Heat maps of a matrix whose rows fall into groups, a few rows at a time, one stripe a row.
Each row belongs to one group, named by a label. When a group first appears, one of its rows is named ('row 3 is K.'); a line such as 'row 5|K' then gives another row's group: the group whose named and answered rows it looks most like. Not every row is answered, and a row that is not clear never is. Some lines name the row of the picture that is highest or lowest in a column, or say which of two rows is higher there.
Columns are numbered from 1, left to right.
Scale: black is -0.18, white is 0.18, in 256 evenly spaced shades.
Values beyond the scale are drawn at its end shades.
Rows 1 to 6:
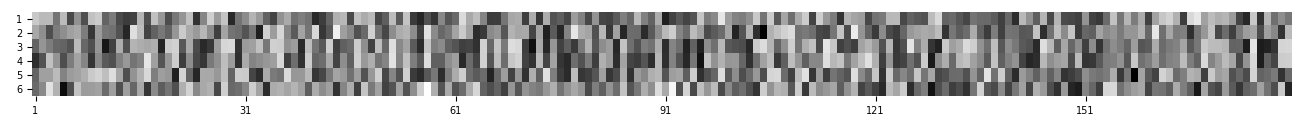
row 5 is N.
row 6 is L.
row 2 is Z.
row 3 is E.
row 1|N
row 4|E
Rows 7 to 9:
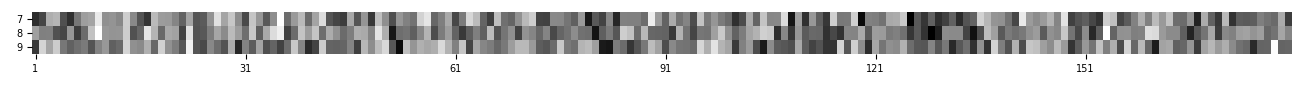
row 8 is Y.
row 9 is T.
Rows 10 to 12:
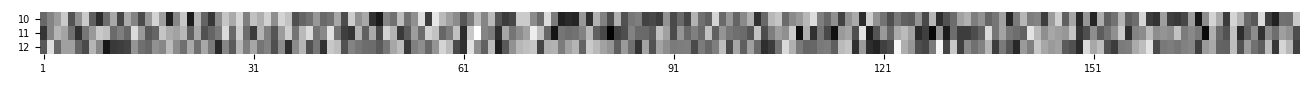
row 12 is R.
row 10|E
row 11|T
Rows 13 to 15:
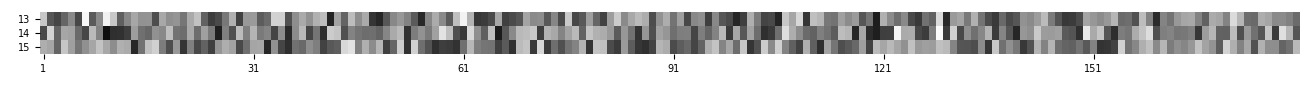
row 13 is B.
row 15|N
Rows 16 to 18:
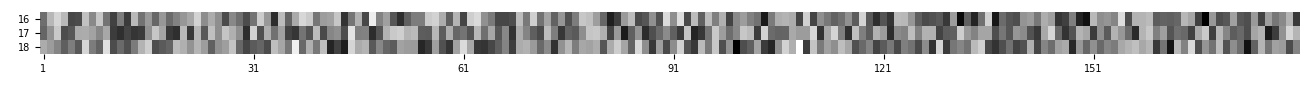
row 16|L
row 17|E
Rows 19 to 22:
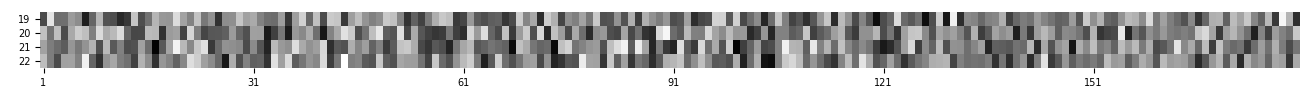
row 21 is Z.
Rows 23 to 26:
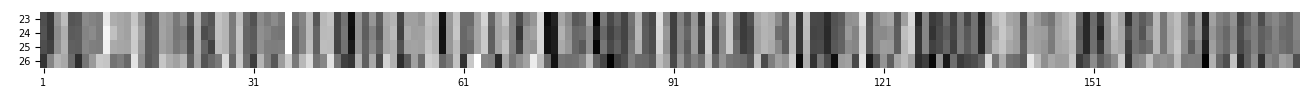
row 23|T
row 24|T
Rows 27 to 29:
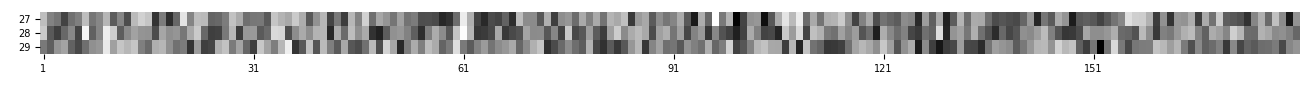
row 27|Z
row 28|B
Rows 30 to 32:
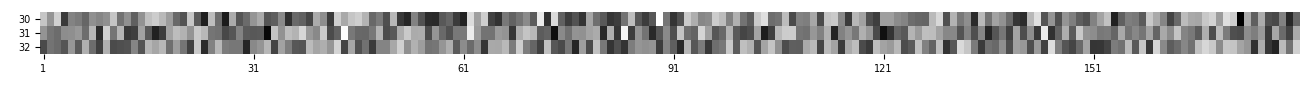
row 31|Z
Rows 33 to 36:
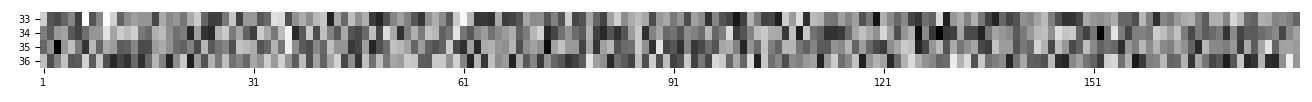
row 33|B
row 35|R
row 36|E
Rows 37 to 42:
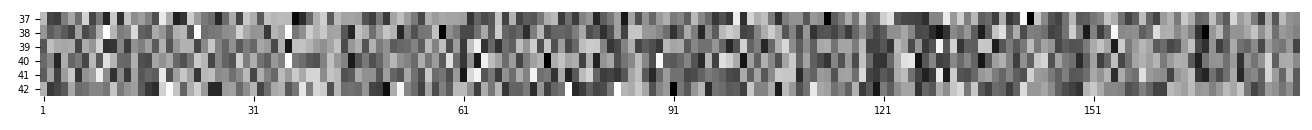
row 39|L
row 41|L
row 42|B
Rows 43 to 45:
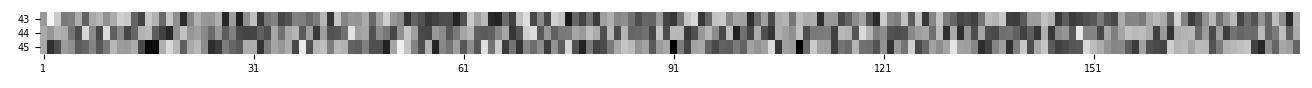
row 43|N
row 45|B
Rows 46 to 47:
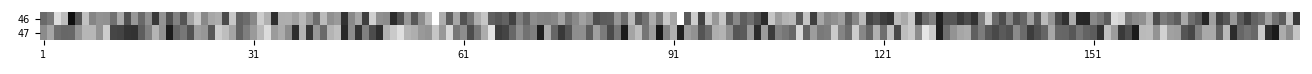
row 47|E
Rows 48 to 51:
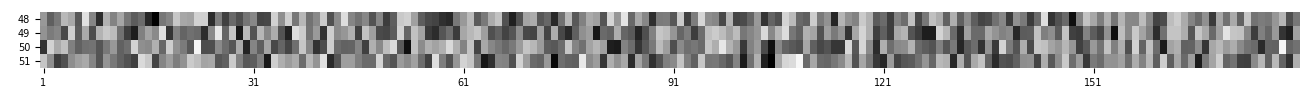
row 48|Z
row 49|N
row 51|Z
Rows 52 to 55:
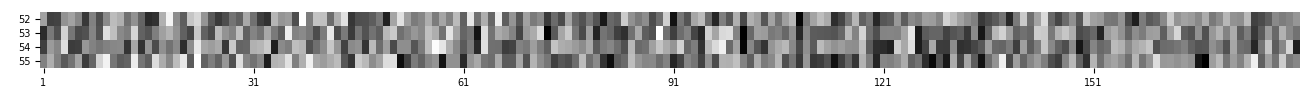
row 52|B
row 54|L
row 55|Y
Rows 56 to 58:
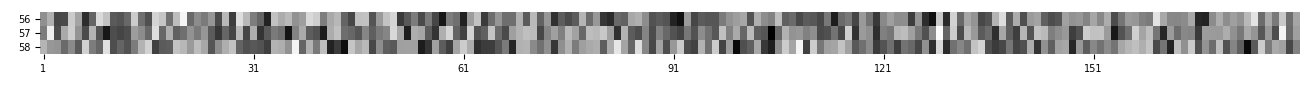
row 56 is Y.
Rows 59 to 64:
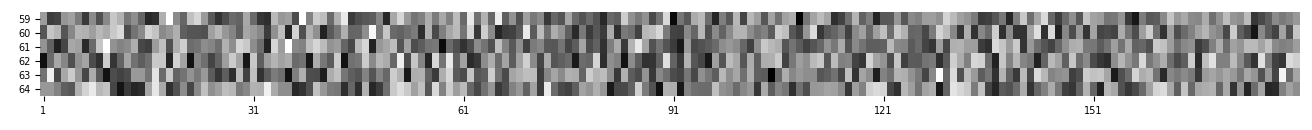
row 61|Y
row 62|E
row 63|R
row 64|E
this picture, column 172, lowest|60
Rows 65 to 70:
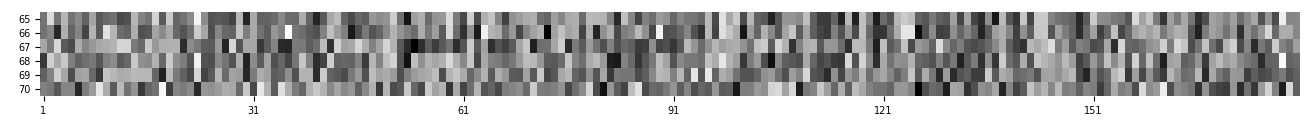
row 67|N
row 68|T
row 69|T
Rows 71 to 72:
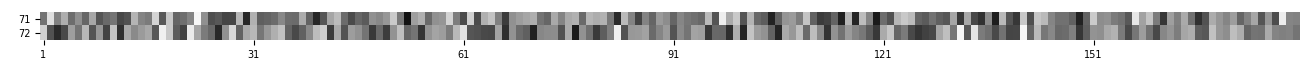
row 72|B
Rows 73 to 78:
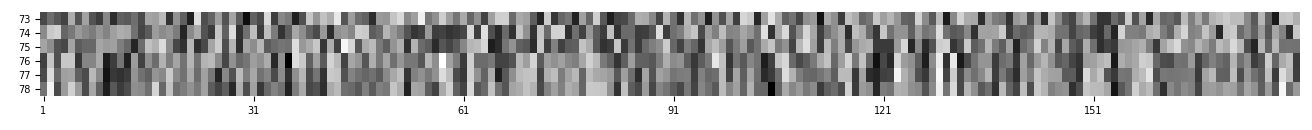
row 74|N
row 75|N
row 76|L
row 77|R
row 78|R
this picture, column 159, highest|77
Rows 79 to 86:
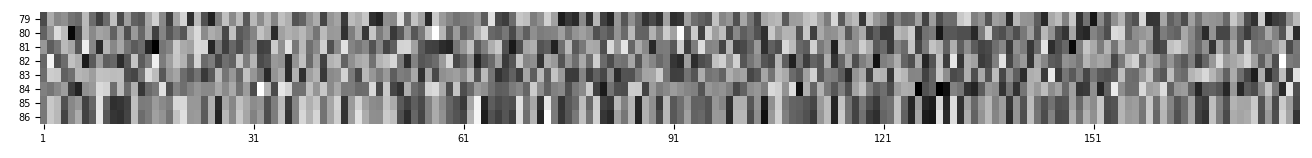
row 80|L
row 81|Z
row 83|N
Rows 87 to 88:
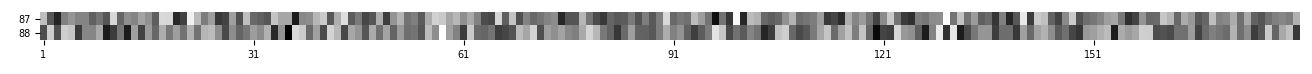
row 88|L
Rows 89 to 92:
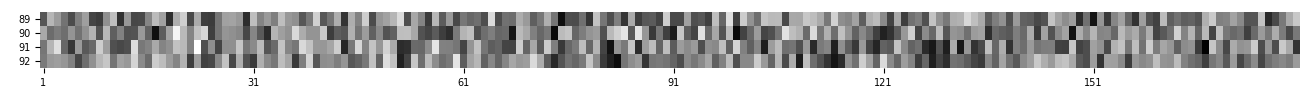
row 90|Z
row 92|T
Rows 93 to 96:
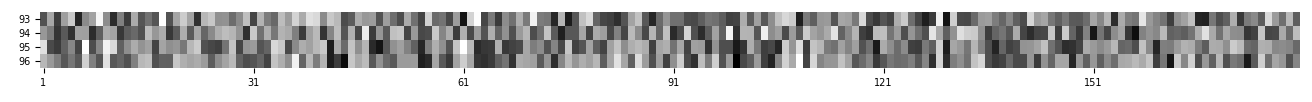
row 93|L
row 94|E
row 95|B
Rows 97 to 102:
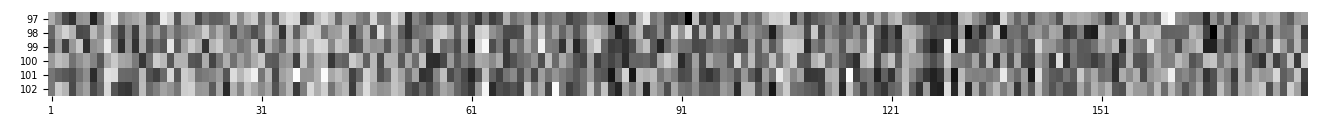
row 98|L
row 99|L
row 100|N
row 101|Y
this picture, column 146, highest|97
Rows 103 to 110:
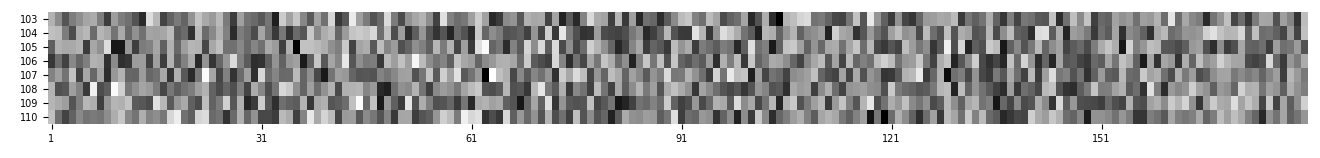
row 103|Z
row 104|N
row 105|L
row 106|E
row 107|R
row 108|B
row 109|N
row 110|B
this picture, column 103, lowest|107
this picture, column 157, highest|107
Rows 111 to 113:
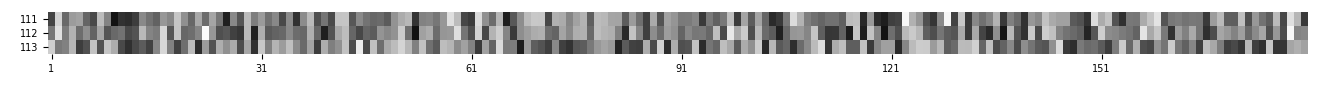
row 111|R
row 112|R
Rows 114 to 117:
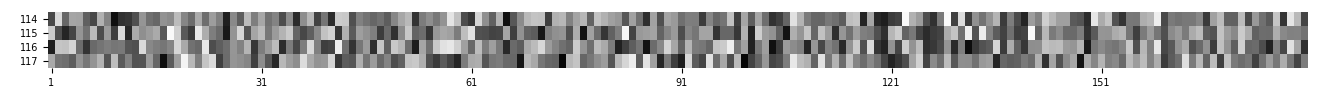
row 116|T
